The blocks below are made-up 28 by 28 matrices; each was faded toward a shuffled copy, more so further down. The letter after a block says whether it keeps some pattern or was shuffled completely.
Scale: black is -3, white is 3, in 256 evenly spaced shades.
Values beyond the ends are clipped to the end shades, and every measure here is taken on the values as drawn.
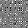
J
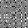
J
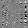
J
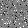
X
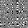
J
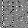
J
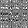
J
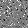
X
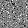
X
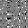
J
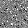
X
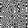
J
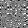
J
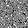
X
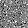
X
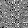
J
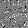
X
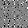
J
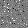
X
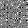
J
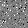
X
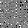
J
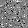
X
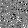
X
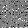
J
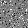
X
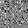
J
